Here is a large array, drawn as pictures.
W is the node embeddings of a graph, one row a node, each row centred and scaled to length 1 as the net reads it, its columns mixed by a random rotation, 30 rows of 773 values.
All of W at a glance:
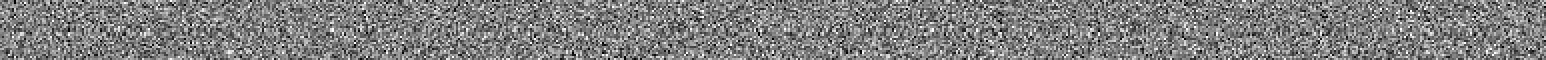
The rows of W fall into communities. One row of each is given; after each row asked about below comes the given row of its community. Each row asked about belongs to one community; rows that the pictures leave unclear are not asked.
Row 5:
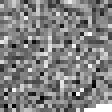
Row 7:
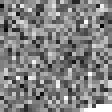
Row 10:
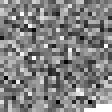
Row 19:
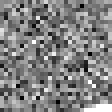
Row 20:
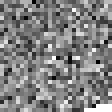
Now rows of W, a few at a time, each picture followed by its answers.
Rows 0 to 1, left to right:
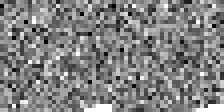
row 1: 7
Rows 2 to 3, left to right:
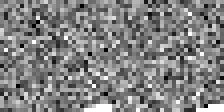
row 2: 19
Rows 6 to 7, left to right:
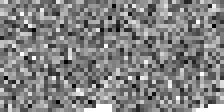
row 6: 10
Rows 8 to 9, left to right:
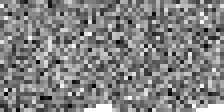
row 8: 5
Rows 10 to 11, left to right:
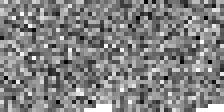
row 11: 20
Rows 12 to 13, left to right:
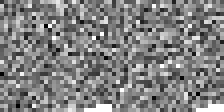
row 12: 10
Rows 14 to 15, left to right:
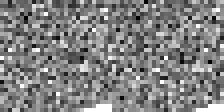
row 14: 20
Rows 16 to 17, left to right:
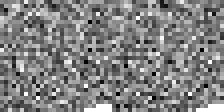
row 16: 5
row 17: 5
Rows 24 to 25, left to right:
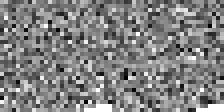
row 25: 20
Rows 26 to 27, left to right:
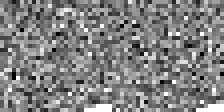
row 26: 20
